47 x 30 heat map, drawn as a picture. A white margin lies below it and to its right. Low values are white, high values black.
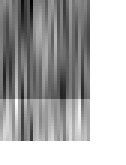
Ninth with the lowest average: bottom right. Grain: streaks running down. Average level on the scale: 50%. Seam: horizontal, 70% of the way down, the top part higher.
